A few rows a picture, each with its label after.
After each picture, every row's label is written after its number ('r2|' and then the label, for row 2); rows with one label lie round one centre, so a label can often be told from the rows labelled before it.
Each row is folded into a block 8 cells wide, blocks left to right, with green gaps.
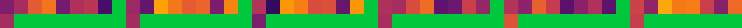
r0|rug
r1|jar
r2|jar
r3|rug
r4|rug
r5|jar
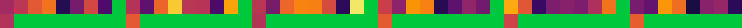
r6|rug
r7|jar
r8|jar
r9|rug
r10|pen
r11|rug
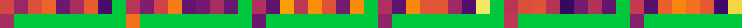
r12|rug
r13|rug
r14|jar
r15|jar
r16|rug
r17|jar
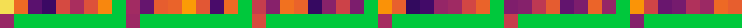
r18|pen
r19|jar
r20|rug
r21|pen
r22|rug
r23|pen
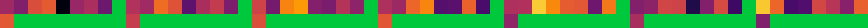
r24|rug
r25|rug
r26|rug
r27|rug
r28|jar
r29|rug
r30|pen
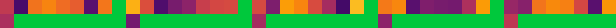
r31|jar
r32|pen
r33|jar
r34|pen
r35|jar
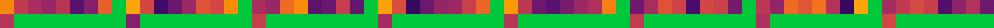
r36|pen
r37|pen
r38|rug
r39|pen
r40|pen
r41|rug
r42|jar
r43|rug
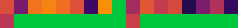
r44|jar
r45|rug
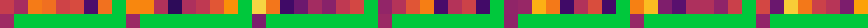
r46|jar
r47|pen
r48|pen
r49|rug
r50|rug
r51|pen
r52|jar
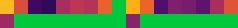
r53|pen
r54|pen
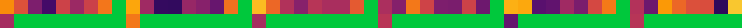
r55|pen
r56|pen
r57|pen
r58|rug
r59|pen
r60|jar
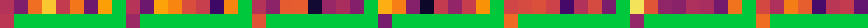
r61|jar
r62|jar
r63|rug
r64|pen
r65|rug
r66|pen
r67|rug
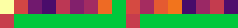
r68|pen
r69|rug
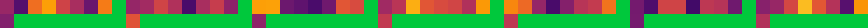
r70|jar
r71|rug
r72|pen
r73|jar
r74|pen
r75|rug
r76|jar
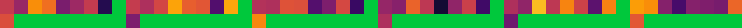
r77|rug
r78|jar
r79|rug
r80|rug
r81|jar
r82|pen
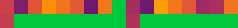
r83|jar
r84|jar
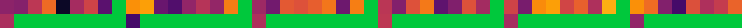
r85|rug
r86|pen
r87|jar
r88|rug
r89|jar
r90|pen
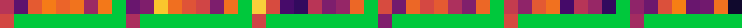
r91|jar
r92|jar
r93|pen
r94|jar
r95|rug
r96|rug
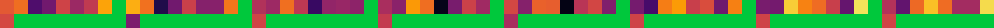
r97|pen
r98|pen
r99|rug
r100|rug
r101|rug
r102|jar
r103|jar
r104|jar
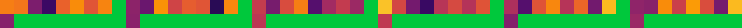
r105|pen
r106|jar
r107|rug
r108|pen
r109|jar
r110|jar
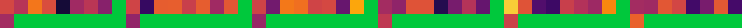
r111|rug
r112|jar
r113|jar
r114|rug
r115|pen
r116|rug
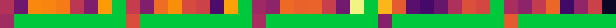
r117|jar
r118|jar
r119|jar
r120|pen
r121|rug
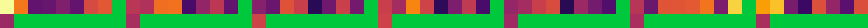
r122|pen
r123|rug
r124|rug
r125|rug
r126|rug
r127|jar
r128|pen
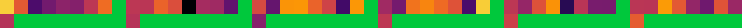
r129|pen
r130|rug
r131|jar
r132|jar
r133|rug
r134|rug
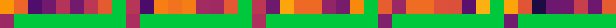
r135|pen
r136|jar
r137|jar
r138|jar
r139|pen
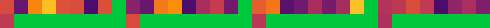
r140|jar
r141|rug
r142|pen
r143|rug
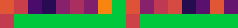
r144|pen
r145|rug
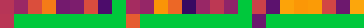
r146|rug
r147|rug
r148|jar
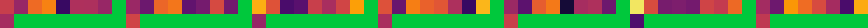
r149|rug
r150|rug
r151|pen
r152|jar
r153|rug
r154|pen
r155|jar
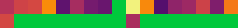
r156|rug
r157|pen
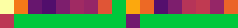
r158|pen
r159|pen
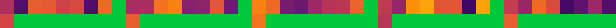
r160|jar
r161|rug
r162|pen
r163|jar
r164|rug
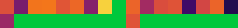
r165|jar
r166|rug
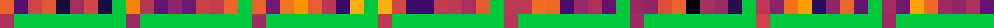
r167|rug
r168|pen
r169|jar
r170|pen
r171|rug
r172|rug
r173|rug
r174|rug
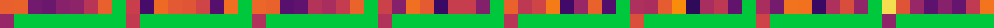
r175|pen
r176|jar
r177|pen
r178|rug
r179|rug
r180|rug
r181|rug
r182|pen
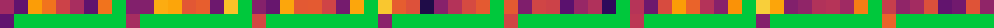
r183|jar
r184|jar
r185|jar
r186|pen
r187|rug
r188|jar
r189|pen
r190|rug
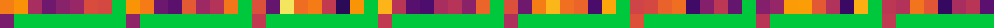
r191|pen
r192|pen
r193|jar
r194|pen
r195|jar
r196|rug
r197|jar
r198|rug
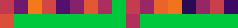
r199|rug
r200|rug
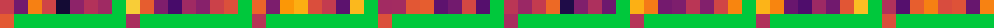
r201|rug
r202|pen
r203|jar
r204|rug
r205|rug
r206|pen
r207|pen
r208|jar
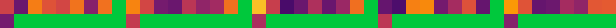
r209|jar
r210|pen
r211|pen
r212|rug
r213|pen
